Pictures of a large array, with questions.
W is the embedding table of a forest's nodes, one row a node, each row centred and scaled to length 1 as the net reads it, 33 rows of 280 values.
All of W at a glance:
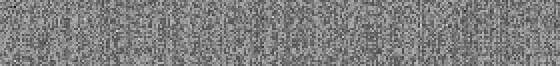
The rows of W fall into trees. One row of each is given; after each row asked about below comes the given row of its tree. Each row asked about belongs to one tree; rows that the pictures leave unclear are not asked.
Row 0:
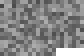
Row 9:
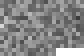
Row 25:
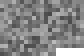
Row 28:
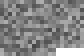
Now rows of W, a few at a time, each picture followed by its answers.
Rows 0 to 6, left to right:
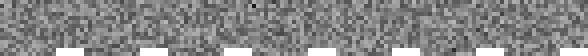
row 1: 25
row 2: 25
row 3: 0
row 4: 9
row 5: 28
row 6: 28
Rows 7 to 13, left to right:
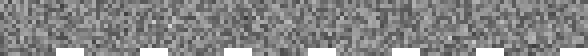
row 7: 25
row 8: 0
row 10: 9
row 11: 9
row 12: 25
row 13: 25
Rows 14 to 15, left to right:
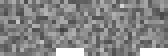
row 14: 28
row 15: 9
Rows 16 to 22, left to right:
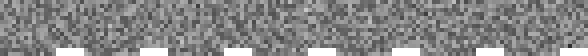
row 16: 25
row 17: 28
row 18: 25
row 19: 28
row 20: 28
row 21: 0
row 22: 28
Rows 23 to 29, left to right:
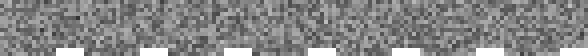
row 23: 0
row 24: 25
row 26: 25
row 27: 9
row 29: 28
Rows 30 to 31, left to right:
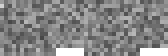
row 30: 28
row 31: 0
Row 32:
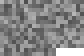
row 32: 28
